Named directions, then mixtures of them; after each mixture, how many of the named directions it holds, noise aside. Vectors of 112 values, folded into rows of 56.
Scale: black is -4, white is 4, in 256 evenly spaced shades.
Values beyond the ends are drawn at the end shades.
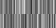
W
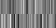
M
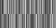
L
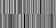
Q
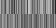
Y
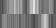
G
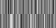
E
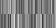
two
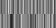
one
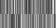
three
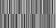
three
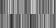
two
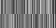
three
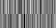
two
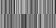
two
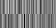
two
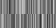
three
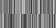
two
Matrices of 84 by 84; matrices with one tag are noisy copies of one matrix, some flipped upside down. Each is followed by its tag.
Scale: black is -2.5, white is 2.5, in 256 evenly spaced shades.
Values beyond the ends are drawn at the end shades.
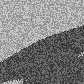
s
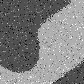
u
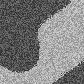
u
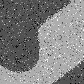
u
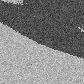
s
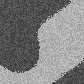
u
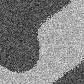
u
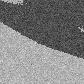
s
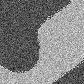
u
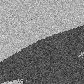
s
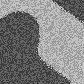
u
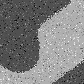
u
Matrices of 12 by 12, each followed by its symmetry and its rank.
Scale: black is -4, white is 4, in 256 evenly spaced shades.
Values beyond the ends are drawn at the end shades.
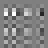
neither, rank one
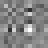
symmetric, rank two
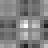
symmetric, rank one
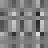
neither, rank one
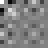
symmetric, rank two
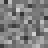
neither, full rank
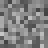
neither, full rank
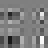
neither, rank one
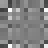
symmetric, rank one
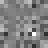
symmetric, rank two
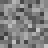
neither, full rank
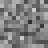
neither, full rank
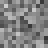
neither, full rank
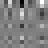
neither, rank one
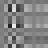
neither, rank one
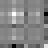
symmetric, rank one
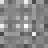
symmetric, rank two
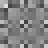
symmetric, rank two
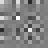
symmetric, rank two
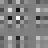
symmetric, rank one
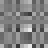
neither, rank one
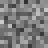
neither, full rank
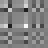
symmetric, rank one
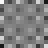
symmetric, rank one
